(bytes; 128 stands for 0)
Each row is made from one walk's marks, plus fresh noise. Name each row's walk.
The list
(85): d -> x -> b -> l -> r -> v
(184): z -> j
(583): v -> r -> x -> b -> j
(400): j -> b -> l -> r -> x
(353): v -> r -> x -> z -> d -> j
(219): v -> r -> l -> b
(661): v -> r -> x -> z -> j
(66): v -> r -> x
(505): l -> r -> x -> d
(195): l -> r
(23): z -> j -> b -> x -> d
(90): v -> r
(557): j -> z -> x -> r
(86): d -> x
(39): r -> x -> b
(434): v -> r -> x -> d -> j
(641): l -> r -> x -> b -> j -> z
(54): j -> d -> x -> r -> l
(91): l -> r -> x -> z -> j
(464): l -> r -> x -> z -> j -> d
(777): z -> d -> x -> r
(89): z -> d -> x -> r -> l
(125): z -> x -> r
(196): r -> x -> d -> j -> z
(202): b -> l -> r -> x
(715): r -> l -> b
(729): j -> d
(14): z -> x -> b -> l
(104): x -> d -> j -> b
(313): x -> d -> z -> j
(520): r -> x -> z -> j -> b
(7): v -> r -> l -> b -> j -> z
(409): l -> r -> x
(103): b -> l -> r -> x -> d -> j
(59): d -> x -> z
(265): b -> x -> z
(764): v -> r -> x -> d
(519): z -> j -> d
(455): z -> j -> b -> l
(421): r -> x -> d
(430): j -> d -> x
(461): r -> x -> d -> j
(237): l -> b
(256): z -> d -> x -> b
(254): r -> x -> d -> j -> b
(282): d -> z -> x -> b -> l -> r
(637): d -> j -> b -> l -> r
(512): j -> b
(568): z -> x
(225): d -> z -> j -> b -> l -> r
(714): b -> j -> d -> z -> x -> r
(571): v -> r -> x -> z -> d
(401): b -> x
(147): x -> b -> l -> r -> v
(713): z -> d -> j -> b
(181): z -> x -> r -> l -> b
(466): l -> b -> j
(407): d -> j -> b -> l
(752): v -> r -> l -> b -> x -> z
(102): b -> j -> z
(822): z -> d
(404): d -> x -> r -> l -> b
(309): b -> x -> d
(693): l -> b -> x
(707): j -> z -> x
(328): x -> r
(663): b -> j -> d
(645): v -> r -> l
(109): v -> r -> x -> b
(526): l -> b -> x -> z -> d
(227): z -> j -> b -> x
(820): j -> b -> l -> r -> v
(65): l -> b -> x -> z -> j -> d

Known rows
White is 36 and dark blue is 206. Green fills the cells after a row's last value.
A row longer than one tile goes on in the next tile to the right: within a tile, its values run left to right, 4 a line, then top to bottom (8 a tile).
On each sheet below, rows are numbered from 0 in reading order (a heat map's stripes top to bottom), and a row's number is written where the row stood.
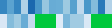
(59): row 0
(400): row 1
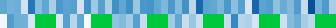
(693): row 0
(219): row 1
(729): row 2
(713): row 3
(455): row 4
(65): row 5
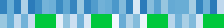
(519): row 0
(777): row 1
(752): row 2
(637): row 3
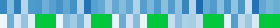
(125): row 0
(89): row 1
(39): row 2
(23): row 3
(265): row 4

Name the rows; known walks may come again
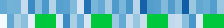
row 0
(202)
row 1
(237)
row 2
(713)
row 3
(434)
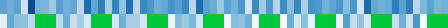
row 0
(526)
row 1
(225)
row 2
(707)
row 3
(89)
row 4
(147)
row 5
(125)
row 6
(265)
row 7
(90)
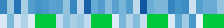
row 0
(557)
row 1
(23)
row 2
(256)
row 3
(645)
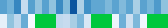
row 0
(109)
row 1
(353)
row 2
(39)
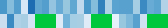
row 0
(455)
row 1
(400)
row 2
(505)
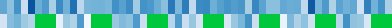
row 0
(65)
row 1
(66)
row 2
(729)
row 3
(184)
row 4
(86)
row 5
(282)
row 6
(466)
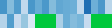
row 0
(512)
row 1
(407)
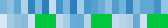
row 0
(103)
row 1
(430)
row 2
(461)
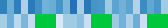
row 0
(519)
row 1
(464)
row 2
(663)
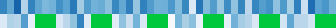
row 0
(571)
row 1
(764)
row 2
(777)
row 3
(752)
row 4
(91)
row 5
(227)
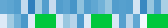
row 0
(85)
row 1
(421)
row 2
(219)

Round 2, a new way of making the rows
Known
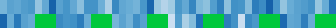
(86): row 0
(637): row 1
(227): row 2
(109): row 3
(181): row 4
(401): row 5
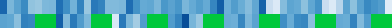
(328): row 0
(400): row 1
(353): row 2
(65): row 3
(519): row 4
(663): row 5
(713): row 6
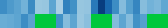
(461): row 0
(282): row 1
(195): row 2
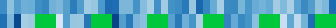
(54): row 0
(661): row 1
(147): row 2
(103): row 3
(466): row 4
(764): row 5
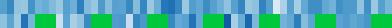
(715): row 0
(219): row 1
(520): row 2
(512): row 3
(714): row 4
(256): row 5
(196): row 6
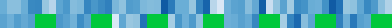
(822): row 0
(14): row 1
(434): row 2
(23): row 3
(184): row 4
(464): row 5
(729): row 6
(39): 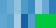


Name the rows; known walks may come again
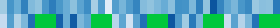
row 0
(109)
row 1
(104)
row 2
(90)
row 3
(404)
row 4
(66)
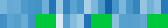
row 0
(568)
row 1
(583)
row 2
(409)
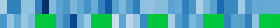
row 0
(225)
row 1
(65)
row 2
(645)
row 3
(91)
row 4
(237)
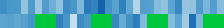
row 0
(196)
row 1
(181)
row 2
(407)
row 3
(715)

